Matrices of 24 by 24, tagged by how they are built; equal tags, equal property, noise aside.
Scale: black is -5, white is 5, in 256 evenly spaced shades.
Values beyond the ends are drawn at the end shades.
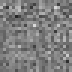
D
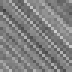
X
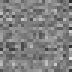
D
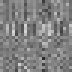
D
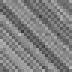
X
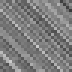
X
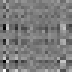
D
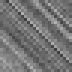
X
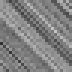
X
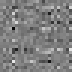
D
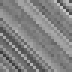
X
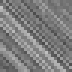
X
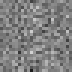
D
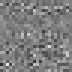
D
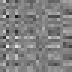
D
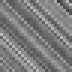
X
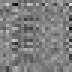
D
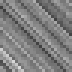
X
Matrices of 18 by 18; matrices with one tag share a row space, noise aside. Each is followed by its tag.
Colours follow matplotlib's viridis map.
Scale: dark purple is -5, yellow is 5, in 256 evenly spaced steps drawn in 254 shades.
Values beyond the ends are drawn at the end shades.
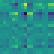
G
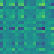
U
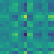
G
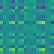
U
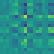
G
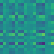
U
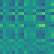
U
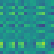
U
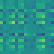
U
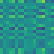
U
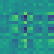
G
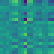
G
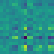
G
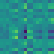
G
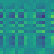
U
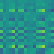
U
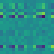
U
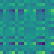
U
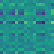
U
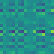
U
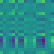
U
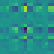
G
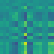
G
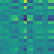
G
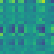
U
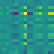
G
